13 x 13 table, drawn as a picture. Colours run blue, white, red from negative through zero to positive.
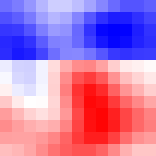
Ninth with the highest average: bottom middle. Ninth with the lowest average: top right. Seam: horizontal, 40% of the way down, the bottom part higher.
